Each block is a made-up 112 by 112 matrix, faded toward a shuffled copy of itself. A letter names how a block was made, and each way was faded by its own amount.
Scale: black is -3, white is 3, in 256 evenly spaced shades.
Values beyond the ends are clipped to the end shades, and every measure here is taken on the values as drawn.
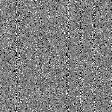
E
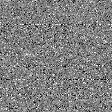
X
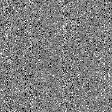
E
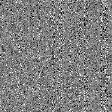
E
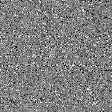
X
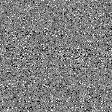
X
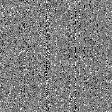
E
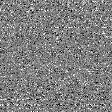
X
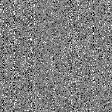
E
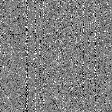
E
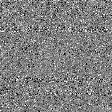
X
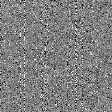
E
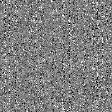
E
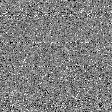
X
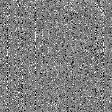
E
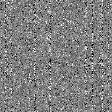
E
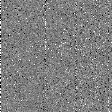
E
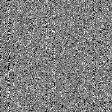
E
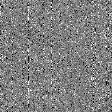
E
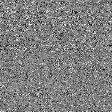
X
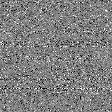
X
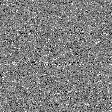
X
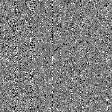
E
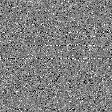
X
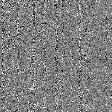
E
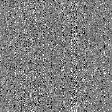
E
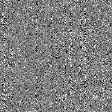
E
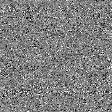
X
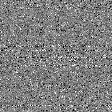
X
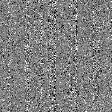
E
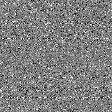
X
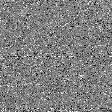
X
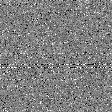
X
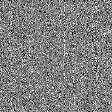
E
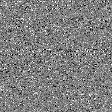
X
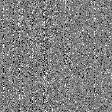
E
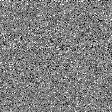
X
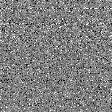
X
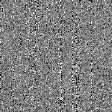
E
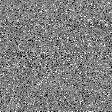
X
